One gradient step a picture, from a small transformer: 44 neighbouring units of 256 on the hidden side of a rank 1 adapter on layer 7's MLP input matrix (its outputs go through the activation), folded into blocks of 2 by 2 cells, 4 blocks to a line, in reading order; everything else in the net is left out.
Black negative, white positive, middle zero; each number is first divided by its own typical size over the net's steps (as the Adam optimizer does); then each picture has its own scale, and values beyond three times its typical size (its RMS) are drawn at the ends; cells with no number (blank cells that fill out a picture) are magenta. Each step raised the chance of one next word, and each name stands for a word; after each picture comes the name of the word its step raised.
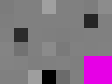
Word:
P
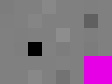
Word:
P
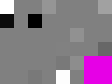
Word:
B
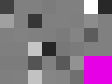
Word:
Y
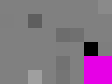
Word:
Y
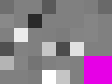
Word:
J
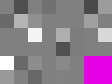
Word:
Y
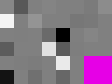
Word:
J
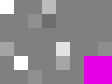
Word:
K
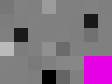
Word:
P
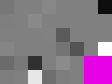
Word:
Y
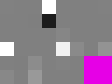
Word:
B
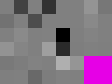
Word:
J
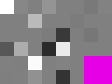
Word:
K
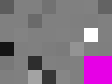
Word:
Y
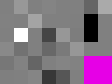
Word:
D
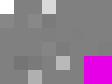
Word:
K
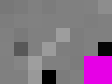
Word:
P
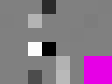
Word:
D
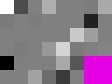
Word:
K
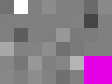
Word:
P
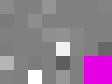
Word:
Y
